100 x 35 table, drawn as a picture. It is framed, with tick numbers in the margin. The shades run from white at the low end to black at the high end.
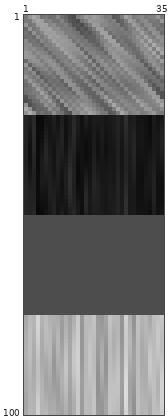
The table splits into 4 rows of 1 panel. Panel 1,1: middling, slanting down to the right. Panel 2,1: very high, streaked downward, faint in contrast. Panel 3,1: high, flat. Panel 4,1: low, streaked downward.
